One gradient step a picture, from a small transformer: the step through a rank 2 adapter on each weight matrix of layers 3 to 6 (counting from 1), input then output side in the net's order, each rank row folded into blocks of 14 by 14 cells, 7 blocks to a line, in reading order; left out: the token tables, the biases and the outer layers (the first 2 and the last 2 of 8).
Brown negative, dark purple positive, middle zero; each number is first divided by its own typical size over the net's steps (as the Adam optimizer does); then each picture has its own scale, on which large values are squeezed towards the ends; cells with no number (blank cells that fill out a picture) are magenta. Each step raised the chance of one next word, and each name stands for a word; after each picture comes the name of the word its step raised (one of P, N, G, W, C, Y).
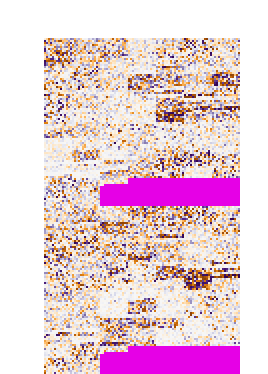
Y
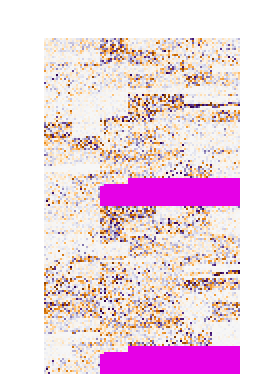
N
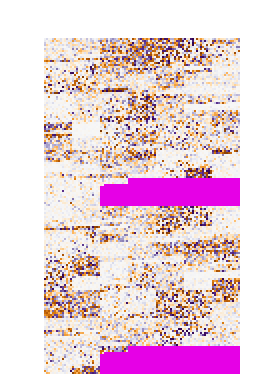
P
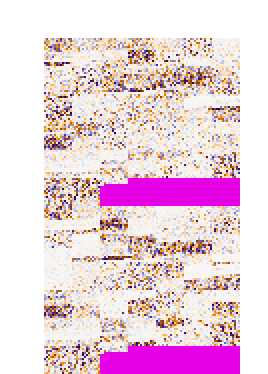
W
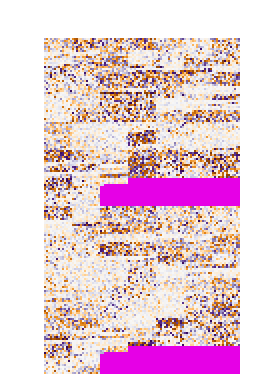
P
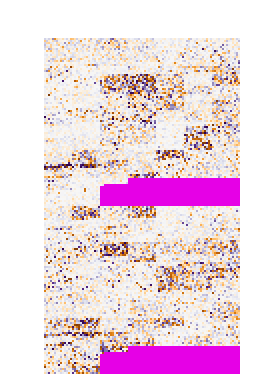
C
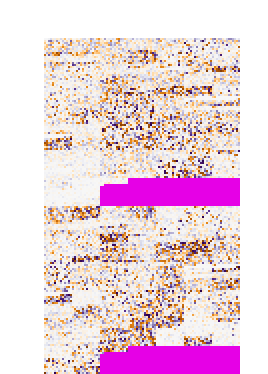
C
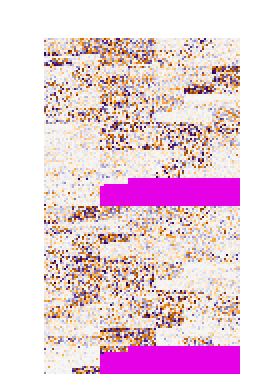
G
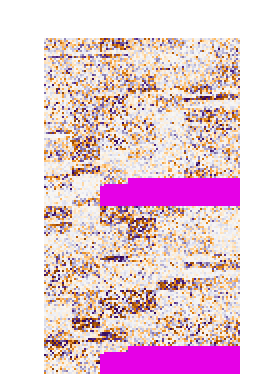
G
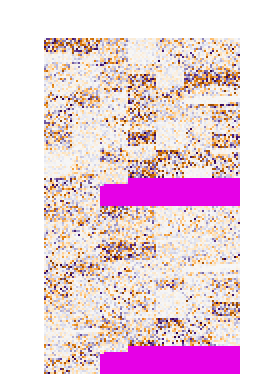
N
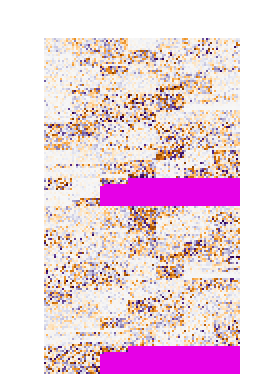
C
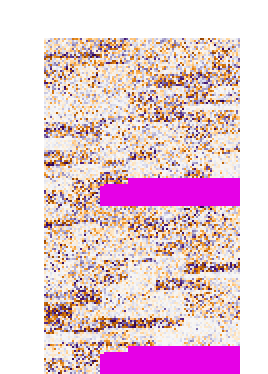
Y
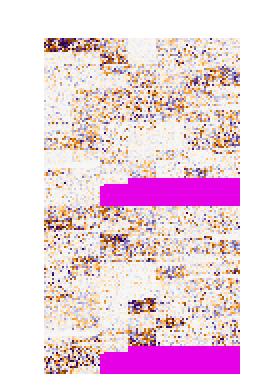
N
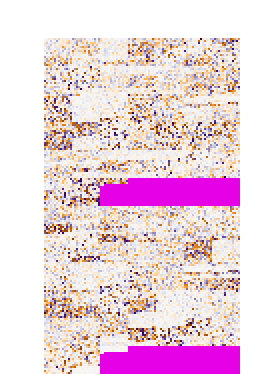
W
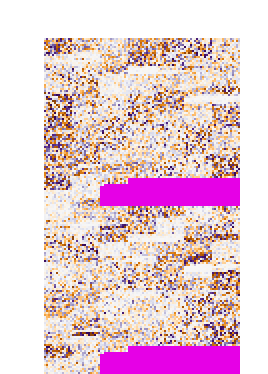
P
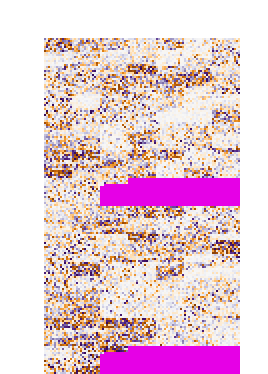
Y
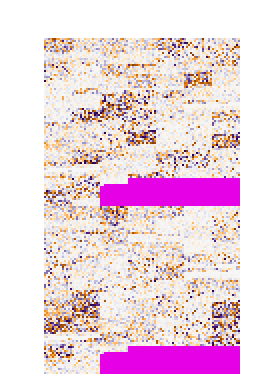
N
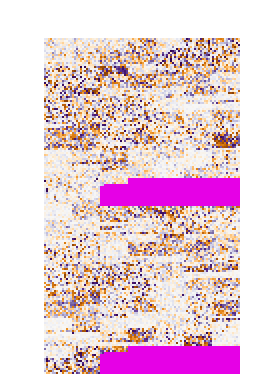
P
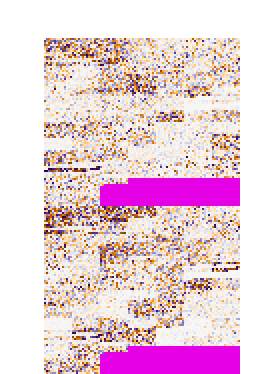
N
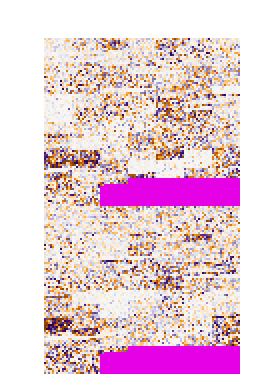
G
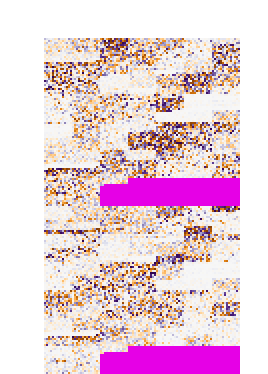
G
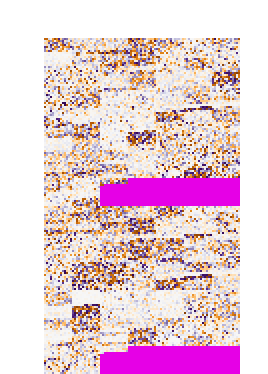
G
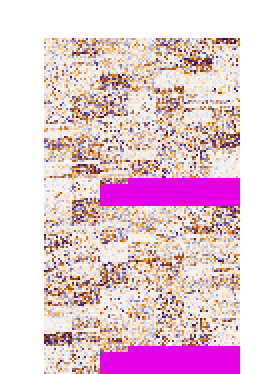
G
